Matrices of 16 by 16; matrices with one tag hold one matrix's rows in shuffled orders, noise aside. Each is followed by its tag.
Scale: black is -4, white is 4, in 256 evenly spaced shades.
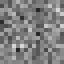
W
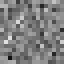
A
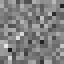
A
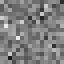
A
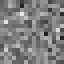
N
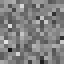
A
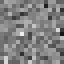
N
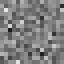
A
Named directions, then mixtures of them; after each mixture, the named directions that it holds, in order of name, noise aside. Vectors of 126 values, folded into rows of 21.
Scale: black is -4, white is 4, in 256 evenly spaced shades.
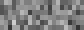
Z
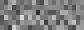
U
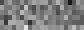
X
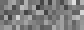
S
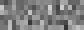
X, Z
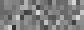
S, U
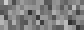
U, Z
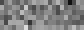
X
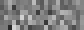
U, Z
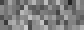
U, X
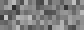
S, U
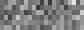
S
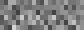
U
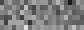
X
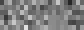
X, Z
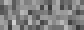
Z
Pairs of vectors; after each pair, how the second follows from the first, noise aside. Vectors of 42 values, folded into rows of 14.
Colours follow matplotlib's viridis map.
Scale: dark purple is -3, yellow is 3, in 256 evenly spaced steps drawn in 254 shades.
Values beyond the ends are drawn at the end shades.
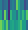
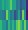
wrapped around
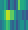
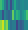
wrapped around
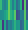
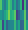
copied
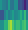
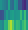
copied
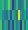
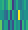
copied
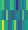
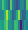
wrapped around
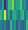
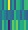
wrapped around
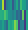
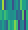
copied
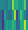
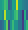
wrapped around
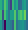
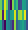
scaled up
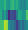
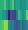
copied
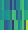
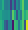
copied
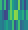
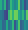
copied
